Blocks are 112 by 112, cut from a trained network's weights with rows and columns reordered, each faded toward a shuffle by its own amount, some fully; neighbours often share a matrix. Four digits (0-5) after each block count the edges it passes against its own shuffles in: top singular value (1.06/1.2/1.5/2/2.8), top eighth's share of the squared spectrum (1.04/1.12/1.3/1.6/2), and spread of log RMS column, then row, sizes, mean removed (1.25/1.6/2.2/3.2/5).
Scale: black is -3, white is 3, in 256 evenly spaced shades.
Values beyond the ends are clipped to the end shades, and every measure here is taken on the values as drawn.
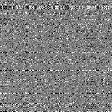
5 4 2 4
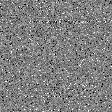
2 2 0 1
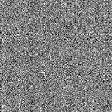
4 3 1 2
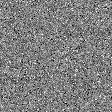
0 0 0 0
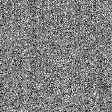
3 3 1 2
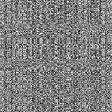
4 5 2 3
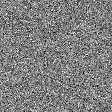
0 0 0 0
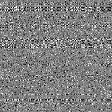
4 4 0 4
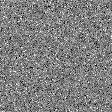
2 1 0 0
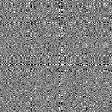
5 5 3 3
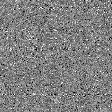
3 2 0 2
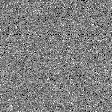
3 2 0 1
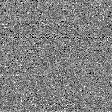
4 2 0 2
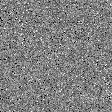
1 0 0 0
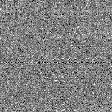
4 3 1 2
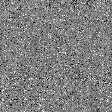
2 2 0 1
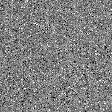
2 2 0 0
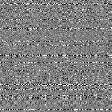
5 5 1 4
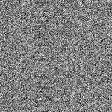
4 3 0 1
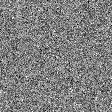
0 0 0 0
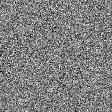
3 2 0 0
